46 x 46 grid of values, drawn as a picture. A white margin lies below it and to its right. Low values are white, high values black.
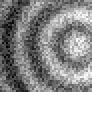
Slope: up to the left. Rings: centred on the middle right. Odd rows or columns: none. Average level on the scale: 50%.
